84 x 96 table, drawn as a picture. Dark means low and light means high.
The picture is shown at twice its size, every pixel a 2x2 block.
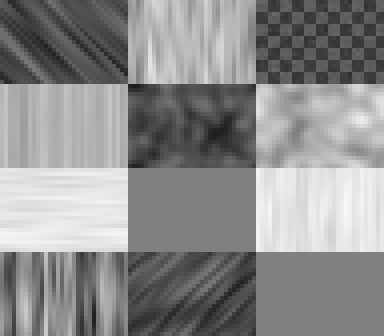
It is made of 4 by 3 panels. Panel 1,1: low, slanting down to the right. Panel 1,2: high, streaked downward. Panel 1,3: low, checkered. Panel 2,1: high, streaked downward, faint in contrast. Panel 2,2: low, blotchy. Panel 2,3: high, blotchy. Panel 3,1: very high, streaked across, faint in contrast. Panel 3,2: middling, flat. Panel 3,3: very high, streaked downward, faint in contrast. Panel 4,1: middling, streaked downward, strong in contrast. Panel 4,2: low, slanting up to the right. Panel 4,3: middling, flat.
